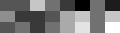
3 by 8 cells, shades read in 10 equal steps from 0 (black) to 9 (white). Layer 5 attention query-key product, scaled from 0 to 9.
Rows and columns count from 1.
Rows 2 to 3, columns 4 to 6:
3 6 7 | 4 6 8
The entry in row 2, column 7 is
4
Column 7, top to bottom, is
4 4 4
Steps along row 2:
down same up up up down up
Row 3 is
3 4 2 4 6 8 4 9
